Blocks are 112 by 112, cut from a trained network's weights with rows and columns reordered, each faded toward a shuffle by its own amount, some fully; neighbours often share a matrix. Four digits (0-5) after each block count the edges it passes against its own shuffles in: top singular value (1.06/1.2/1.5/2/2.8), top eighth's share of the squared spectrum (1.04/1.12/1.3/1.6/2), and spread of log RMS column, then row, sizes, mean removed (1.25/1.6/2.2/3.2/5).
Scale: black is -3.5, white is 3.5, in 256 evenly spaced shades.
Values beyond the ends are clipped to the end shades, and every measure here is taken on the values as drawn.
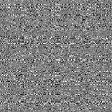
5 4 1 4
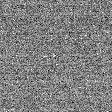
2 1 0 0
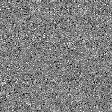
3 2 0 2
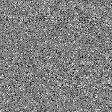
3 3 0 2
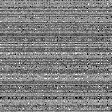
5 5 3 3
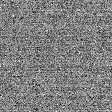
2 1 0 0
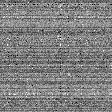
5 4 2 2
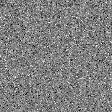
3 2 0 1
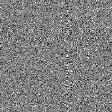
3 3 2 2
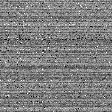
5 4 2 2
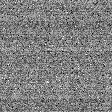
3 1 0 0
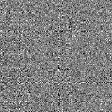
4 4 2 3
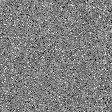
1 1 0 0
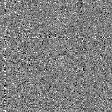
3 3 2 2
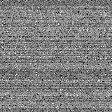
4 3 1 1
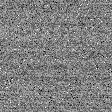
2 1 0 0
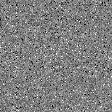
2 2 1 1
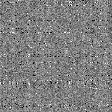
3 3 1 3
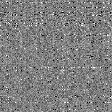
3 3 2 3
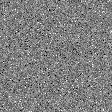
0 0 0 0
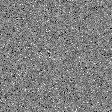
0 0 0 0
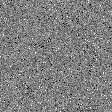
0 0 0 0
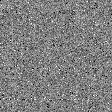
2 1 0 1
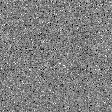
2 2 0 1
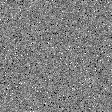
0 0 0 0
